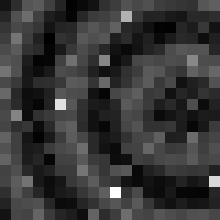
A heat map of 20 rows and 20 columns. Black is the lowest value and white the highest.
On average the colour sits 20% of the way up the scale. Concentric rings centre on the middle right. The values are skewed, with a long tail toward high values. There is no overall slope.
